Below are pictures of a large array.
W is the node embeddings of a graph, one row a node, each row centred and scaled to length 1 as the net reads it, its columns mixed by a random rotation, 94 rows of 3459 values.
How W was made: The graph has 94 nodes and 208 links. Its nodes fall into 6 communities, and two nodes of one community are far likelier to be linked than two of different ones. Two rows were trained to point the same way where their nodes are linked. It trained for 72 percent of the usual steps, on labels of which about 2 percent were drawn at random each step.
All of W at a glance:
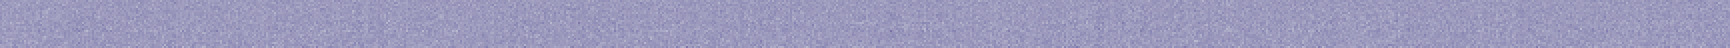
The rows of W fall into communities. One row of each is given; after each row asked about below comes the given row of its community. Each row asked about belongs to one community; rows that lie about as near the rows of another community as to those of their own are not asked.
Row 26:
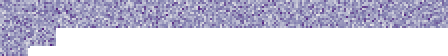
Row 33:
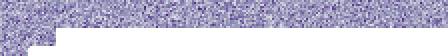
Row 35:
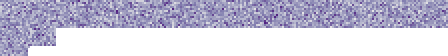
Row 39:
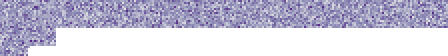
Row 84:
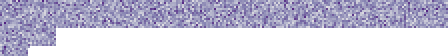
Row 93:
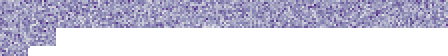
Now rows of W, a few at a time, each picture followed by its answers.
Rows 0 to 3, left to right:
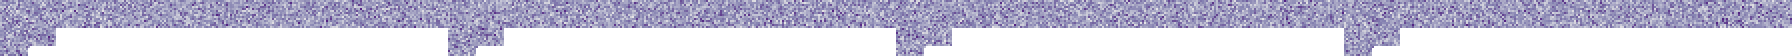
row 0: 33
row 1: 35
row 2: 26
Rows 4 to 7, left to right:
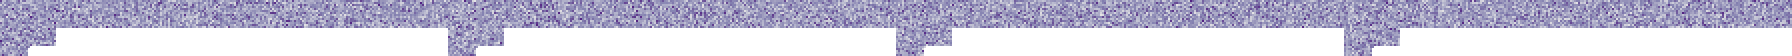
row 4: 33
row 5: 93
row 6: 84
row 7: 39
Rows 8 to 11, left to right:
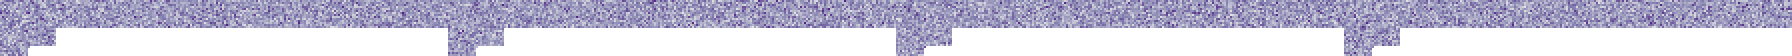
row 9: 39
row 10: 93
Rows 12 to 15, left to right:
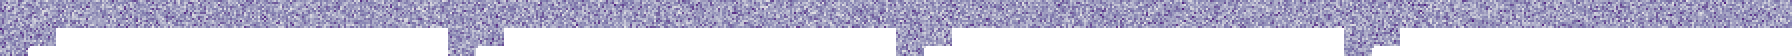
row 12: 33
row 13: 39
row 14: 84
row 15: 84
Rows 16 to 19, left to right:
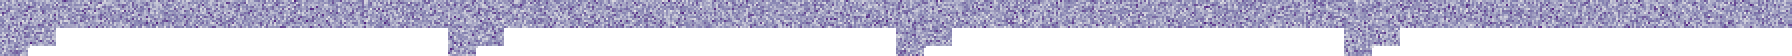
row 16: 84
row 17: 33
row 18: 39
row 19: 84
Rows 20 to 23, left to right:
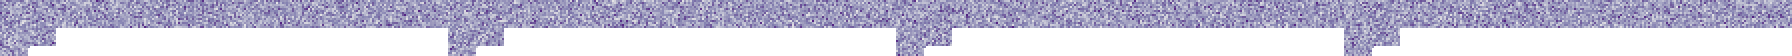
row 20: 93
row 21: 33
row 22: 26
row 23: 35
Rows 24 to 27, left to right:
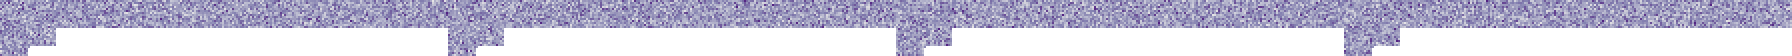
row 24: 26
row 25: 39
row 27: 33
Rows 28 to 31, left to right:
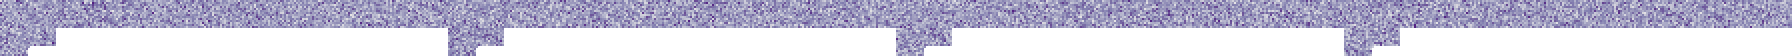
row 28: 93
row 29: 33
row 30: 35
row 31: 84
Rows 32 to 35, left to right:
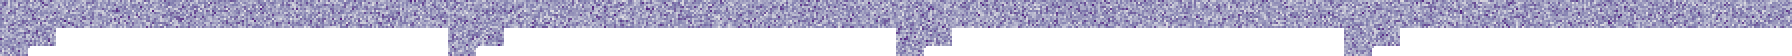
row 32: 39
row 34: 39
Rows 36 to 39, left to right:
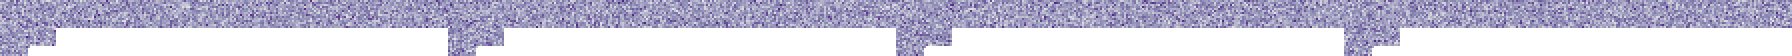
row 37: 39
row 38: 33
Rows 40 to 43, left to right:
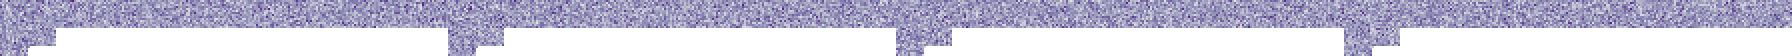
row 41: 26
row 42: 84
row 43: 26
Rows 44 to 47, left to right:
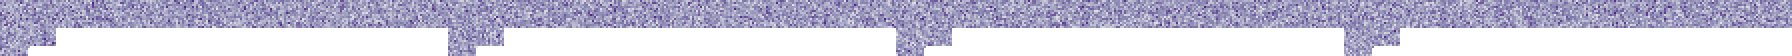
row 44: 93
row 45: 84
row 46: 93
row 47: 93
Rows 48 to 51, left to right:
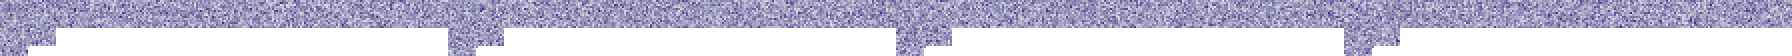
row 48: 84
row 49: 39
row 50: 39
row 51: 33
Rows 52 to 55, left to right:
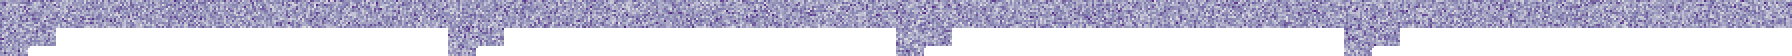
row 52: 39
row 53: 26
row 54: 93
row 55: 33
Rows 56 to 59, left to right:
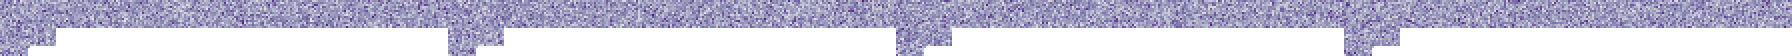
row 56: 26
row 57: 84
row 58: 39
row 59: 39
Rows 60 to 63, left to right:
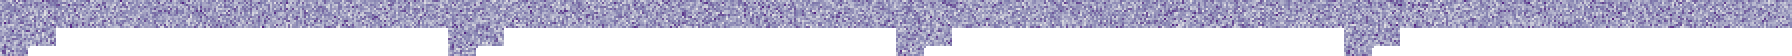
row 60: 84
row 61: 35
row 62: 84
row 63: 84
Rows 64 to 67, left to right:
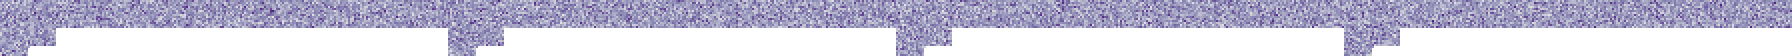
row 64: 93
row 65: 39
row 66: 84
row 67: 35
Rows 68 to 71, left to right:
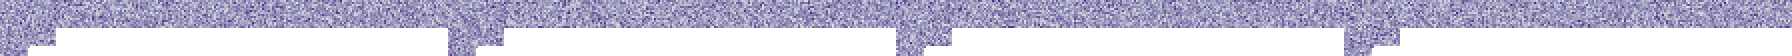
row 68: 84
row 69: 33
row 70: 26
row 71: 35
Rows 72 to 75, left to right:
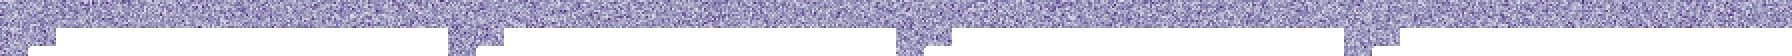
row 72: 93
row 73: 35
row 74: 33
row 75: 26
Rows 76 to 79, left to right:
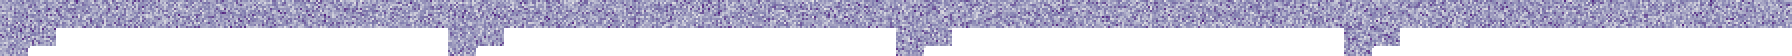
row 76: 26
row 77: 93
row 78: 84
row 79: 33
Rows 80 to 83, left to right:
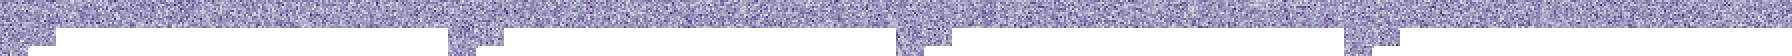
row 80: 39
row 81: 26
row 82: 26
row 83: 35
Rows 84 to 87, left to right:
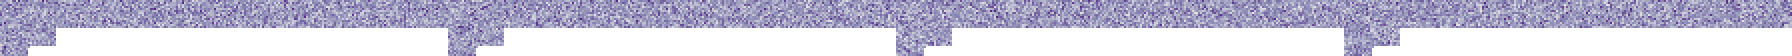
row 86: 93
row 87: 26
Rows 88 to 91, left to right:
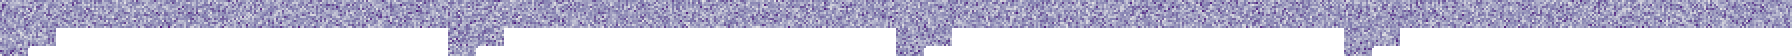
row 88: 93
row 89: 39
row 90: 33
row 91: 93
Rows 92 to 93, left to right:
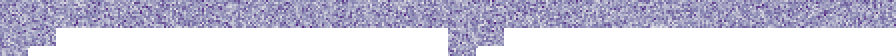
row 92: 26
